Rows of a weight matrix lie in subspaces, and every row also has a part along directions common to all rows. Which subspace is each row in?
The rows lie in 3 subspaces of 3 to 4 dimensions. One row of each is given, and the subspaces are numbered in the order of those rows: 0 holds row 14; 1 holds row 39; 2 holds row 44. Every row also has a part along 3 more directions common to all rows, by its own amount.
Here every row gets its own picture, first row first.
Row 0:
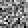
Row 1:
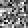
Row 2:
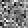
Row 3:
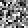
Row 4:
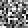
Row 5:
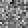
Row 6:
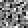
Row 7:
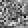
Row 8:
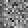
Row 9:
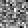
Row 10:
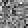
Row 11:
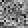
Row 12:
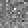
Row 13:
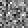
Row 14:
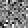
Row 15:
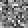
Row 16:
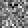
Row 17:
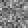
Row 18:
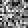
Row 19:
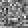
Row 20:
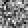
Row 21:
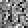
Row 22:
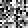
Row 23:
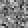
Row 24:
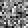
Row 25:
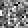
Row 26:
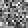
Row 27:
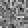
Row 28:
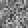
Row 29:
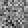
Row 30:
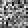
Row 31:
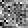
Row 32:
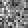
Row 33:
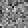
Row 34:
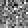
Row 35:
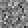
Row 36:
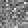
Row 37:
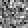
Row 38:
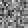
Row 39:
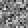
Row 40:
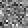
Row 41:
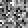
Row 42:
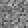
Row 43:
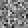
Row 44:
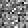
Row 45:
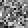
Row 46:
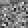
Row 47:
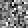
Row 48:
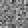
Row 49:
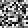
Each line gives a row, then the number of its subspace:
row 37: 1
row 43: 0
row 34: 1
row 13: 1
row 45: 0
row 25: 0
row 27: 1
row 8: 2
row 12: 2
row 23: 2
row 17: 0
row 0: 2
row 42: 2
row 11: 0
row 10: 0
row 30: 1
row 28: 1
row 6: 2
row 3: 1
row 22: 1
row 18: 1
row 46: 2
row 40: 0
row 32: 1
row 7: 0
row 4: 0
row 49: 0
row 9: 2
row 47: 2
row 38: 1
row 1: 2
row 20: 1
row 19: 0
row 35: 2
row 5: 1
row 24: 0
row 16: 2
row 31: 0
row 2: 0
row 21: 2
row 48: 1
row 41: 1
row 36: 2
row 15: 2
